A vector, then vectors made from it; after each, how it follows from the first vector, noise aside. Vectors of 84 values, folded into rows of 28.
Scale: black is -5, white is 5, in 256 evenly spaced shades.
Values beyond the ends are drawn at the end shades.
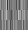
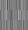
shrunk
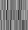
sign-scrambled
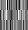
scaled up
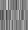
sign-scrambled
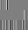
partly zeroed
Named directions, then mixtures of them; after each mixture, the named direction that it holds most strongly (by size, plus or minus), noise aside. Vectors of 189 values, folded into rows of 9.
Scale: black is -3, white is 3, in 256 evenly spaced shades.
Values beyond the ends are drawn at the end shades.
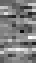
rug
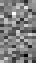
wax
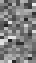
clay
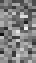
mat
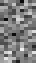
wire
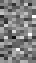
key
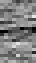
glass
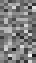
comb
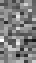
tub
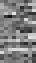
rug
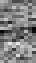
glass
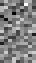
wax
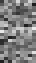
clay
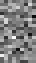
key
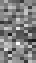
comb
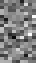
key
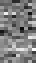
rug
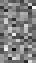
comb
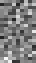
wire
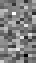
wax
